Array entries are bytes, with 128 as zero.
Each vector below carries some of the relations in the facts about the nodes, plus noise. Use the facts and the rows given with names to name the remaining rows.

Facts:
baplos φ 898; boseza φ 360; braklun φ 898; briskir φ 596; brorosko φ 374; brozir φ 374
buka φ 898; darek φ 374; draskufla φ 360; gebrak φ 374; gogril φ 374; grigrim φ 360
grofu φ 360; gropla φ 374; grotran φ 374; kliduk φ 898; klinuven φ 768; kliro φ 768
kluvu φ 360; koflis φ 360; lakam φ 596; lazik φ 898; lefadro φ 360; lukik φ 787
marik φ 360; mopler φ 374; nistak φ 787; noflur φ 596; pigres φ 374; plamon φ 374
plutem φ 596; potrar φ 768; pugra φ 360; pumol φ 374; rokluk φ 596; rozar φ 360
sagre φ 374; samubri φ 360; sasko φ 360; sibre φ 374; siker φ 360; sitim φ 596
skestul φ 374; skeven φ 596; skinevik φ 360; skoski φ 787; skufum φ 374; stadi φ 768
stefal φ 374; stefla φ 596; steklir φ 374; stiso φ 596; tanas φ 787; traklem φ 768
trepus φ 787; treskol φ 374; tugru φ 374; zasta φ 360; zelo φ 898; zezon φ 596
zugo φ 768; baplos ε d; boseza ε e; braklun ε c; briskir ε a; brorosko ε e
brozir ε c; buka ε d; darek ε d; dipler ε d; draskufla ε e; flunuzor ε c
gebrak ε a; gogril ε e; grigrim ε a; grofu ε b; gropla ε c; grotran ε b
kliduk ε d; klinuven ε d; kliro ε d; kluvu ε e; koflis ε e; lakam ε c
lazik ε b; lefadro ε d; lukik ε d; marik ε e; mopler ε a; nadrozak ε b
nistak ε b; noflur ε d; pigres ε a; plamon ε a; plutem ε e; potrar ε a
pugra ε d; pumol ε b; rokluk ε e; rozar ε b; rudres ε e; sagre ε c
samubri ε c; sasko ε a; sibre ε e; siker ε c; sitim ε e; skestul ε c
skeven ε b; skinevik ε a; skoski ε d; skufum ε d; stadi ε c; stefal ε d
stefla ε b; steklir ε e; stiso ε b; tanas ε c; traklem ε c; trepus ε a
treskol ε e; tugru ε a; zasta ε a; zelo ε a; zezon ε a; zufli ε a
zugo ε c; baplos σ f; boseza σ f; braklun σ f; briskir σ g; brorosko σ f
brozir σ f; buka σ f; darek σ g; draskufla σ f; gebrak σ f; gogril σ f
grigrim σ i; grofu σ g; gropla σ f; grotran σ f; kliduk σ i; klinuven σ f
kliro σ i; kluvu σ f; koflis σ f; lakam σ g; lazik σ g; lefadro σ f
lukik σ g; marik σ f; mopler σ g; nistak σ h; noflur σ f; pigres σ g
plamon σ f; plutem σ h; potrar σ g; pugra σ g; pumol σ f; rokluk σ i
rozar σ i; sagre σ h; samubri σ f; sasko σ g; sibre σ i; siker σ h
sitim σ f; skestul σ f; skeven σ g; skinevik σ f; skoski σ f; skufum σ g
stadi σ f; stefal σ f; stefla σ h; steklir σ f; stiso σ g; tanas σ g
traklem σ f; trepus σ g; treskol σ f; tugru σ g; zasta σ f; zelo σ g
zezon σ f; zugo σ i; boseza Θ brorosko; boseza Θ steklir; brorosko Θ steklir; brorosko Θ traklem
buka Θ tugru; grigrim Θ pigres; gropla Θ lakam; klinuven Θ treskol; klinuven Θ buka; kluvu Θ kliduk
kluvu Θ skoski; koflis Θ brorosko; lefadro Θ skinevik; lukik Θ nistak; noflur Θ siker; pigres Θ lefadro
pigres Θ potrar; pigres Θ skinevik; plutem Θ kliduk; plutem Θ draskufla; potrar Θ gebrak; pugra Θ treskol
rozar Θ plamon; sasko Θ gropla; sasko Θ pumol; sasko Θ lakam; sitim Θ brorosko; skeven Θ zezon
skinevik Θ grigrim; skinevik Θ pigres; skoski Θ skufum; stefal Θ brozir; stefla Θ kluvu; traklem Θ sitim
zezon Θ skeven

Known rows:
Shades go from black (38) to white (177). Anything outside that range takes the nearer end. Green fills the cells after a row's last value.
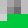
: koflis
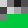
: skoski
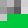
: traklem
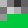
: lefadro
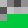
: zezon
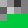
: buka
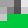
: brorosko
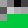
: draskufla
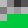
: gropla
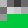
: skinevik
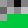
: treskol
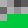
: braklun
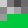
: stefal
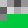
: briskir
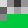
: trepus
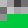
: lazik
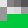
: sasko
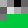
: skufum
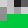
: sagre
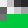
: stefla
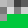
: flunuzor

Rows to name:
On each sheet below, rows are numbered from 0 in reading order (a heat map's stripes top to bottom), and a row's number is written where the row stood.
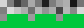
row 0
pigres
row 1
pumol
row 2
lakam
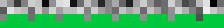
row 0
potrar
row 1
nistak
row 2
sibre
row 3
darek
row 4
plamon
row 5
noflur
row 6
pugra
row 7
kliduk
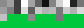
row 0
steklir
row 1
gebrak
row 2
rokluk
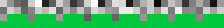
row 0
klinuven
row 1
zugo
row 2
tanas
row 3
kliro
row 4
grigrim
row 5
siker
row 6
dipler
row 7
tugru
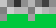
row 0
mopler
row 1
zasta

